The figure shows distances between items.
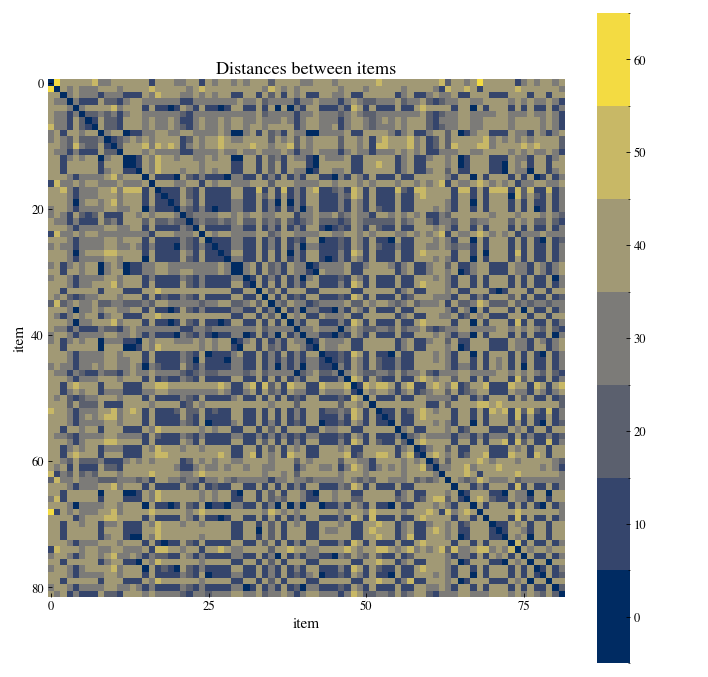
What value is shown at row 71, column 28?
40
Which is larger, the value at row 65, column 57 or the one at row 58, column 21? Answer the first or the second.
the first
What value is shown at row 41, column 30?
10
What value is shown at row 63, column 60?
20
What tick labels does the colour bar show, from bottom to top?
0, 10, 20, 30, 40, 50, 60
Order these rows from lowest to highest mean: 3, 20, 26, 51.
26, 20, 3, 51
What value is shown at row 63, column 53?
40
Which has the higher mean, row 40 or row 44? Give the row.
44
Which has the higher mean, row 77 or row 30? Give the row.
30
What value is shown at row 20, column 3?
30
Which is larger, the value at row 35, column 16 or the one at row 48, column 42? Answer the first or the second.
the first
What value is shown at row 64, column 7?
30
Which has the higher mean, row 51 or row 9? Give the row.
51
